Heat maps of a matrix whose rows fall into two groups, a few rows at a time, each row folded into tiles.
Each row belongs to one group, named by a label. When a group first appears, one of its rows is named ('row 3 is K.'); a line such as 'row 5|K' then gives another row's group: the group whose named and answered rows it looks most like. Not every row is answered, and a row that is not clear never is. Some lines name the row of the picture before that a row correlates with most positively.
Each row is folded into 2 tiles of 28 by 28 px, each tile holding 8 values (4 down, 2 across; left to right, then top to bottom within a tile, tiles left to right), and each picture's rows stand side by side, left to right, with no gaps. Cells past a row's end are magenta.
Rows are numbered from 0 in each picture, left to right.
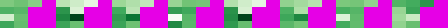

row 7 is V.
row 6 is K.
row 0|K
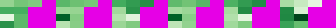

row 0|K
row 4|V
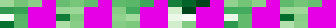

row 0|K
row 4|K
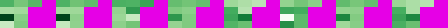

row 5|K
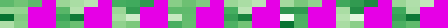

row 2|V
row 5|K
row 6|V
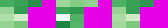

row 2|V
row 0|V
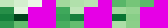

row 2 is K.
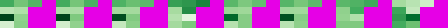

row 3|V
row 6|V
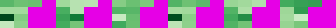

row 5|V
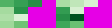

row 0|V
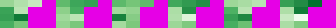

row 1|V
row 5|V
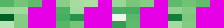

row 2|K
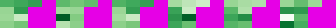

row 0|V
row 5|K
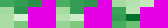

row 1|V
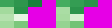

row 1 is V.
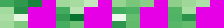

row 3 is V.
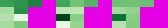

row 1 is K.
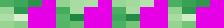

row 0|V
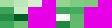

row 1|K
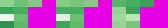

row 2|V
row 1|K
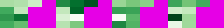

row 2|K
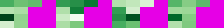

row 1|V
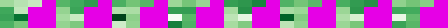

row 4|V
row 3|K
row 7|K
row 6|V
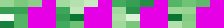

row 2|V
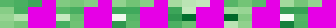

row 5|K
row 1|K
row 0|V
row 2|K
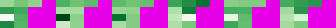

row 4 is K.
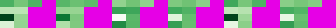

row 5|K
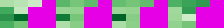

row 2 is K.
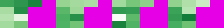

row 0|V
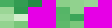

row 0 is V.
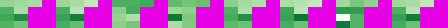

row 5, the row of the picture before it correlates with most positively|1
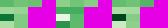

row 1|K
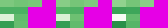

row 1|K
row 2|K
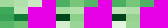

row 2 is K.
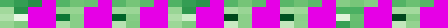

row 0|V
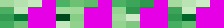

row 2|V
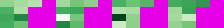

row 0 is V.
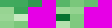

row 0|V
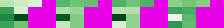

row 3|K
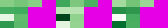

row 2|K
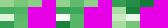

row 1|K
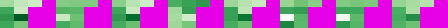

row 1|K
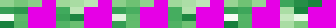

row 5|V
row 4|K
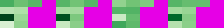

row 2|K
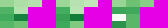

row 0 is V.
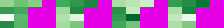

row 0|K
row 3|V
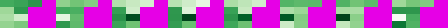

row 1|K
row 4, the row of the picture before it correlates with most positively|2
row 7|K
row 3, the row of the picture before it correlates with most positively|2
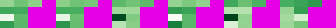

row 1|K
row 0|K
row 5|V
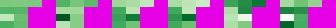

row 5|K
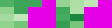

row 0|V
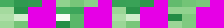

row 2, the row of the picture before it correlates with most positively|0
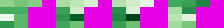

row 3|V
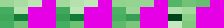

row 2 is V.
